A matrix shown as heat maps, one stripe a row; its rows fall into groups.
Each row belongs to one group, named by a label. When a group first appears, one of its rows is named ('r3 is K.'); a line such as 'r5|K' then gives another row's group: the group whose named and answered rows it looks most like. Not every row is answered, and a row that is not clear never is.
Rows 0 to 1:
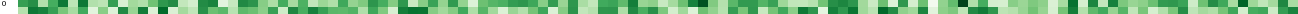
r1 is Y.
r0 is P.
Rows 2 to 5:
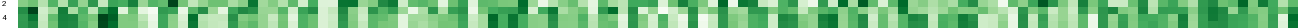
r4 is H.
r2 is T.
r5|H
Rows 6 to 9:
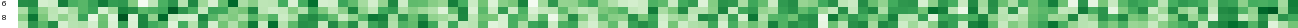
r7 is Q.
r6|H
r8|Y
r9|Y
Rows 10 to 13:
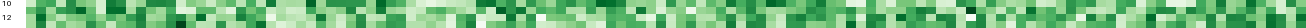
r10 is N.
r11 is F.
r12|Q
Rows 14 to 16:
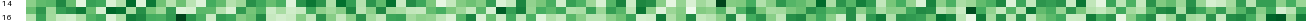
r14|Y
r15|F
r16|Q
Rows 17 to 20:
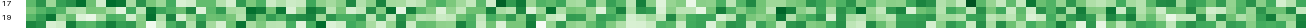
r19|N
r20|H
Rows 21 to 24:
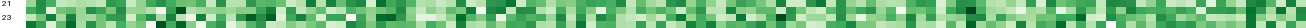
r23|N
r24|P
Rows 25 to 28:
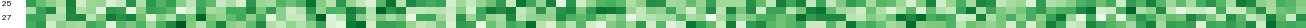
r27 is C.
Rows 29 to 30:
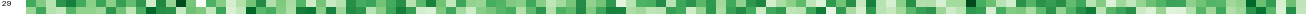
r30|N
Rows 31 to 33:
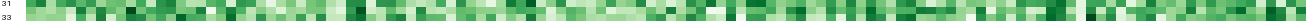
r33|T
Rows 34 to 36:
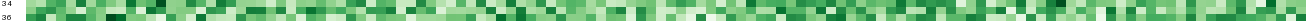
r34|C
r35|Y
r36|H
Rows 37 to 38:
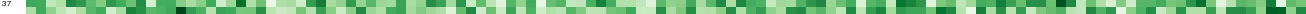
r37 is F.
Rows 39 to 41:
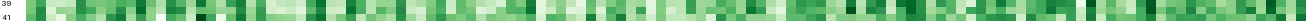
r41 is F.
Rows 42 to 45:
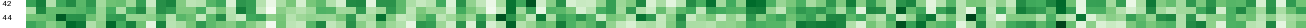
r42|P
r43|Q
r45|C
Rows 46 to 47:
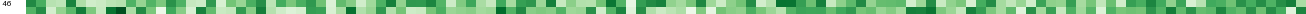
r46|Y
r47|F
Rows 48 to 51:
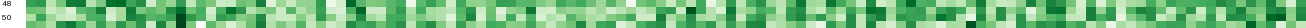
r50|Q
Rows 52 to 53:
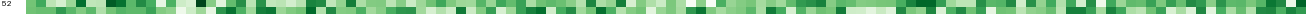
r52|F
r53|N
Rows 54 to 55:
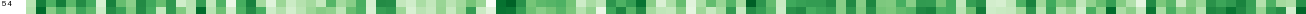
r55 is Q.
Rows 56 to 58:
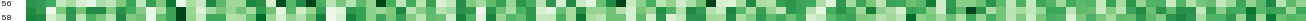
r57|H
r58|P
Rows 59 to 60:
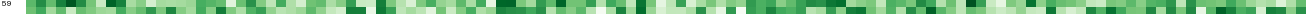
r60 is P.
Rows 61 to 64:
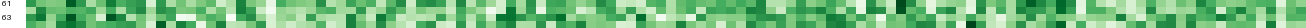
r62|Q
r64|C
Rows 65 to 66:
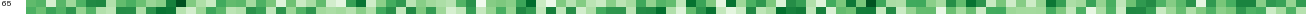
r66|Y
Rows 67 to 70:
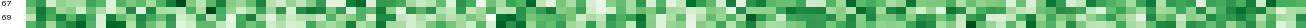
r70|F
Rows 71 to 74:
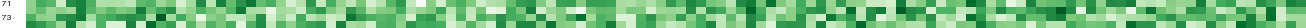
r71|N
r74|Y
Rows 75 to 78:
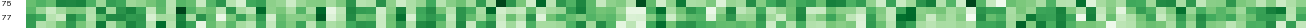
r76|T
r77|T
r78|T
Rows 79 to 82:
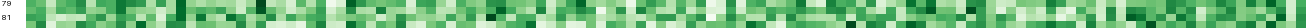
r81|H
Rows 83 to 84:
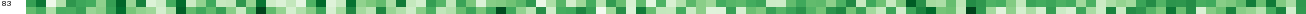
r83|F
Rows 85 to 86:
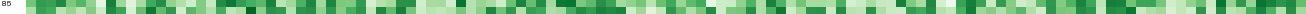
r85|N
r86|N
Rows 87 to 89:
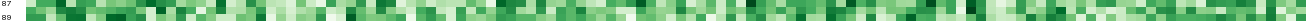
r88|C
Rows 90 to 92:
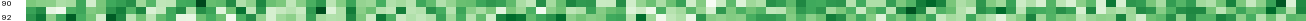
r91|F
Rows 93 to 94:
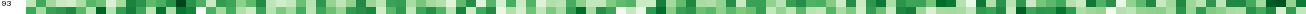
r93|Q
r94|T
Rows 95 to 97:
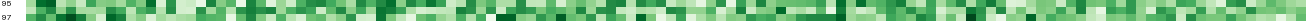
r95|Y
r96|N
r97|C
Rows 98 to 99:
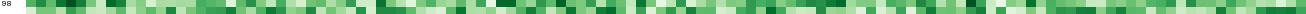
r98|C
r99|N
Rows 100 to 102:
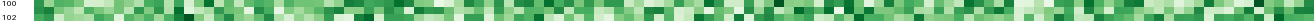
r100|N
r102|P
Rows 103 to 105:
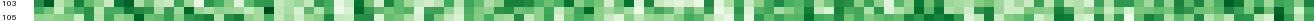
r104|T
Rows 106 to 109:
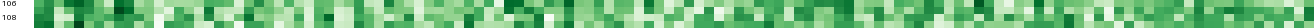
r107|H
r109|P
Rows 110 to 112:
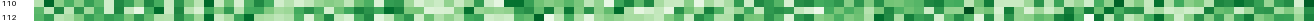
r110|Q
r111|N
